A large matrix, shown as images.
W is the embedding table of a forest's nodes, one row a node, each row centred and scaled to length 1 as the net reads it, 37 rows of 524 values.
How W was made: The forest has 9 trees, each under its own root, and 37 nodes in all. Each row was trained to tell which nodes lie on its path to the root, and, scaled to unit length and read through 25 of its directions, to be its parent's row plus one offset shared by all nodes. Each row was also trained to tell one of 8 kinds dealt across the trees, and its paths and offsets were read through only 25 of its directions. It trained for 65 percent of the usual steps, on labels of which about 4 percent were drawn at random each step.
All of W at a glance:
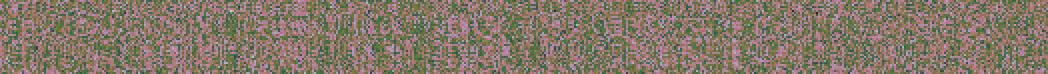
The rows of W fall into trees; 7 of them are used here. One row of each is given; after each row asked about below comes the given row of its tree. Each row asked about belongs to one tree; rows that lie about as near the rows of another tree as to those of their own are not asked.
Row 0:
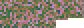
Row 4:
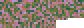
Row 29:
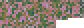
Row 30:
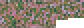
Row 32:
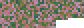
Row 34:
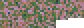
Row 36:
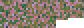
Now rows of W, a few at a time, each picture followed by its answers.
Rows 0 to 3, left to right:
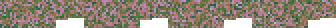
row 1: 36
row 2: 4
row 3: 29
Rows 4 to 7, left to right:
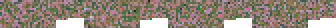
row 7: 34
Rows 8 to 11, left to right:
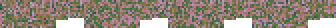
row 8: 30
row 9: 0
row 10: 30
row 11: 32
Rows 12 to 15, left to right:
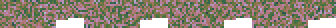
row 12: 34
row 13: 32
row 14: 29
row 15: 29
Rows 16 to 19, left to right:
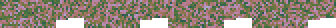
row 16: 34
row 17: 30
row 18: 36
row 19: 0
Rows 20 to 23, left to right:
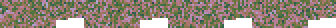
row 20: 29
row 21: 4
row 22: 30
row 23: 4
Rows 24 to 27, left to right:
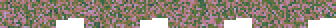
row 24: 4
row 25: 32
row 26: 4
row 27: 32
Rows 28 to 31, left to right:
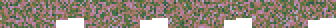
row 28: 34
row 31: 29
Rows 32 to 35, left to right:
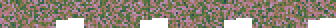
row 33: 32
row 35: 36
